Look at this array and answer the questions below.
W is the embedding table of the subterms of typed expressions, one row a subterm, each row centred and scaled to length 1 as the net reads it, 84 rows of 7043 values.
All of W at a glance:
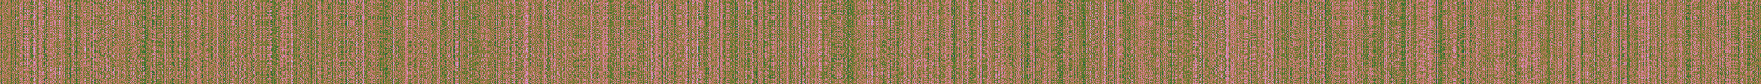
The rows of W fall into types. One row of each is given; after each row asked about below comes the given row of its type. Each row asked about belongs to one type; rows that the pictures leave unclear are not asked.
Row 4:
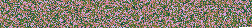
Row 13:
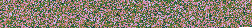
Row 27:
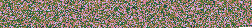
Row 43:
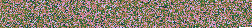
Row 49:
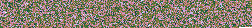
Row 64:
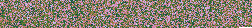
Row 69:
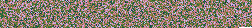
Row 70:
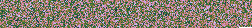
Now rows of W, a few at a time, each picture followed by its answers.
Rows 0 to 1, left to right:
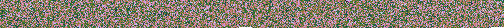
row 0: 70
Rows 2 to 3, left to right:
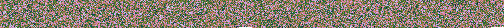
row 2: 27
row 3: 27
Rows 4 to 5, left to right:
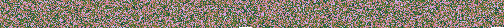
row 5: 13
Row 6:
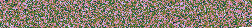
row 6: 69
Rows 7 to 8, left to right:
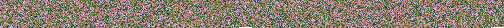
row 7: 4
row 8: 4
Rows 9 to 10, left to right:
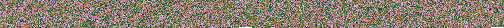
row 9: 13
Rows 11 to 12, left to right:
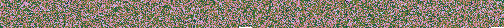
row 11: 49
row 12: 70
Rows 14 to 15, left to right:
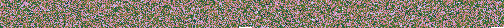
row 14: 49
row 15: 4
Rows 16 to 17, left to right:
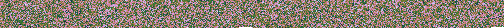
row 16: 64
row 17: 69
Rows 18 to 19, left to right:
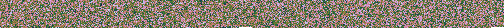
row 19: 64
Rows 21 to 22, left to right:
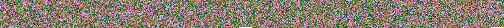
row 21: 4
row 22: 70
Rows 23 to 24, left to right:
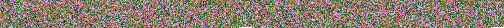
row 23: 4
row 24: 4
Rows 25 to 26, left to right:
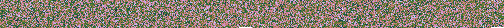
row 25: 70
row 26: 13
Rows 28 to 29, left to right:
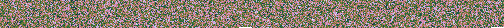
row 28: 64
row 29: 4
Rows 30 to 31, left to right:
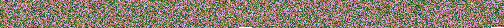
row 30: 69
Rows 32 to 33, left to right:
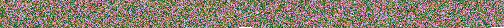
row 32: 69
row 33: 27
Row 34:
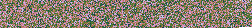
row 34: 13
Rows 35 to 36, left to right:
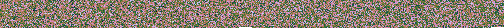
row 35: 43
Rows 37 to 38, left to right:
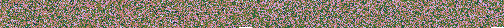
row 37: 43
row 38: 69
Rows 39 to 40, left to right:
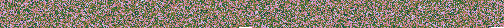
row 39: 49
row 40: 27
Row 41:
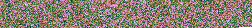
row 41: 64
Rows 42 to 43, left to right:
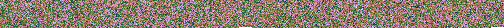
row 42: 64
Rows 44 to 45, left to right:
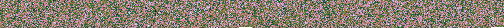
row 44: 70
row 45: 64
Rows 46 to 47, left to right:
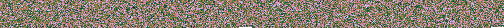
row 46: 27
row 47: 49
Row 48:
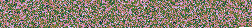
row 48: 69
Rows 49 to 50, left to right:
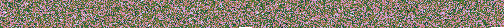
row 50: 27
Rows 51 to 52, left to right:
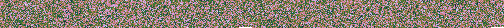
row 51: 64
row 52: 27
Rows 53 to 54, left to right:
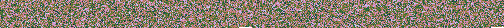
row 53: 70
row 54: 49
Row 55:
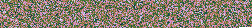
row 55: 4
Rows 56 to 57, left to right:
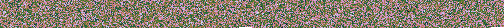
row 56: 49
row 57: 27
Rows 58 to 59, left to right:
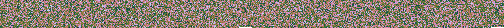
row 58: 70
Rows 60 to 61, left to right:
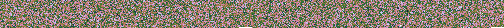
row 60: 13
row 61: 70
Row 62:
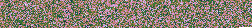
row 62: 64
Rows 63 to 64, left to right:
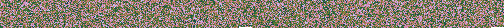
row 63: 49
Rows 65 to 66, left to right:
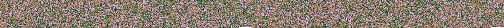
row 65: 13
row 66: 13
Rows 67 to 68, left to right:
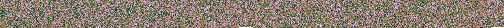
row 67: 70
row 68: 69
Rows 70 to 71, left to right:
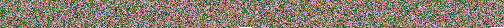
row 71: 27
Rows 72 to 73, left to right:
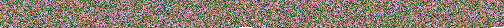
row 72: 4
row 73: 69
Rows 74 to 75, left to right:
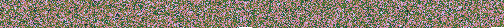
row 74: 4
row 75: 70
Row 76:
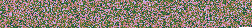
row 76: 13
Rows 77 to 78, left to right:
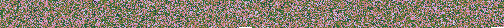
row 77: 70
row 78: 49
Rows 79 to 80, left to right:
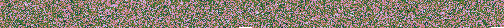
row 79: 64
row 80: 27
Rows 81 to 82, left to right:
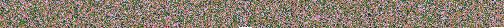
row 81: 4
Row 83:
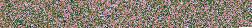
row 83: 64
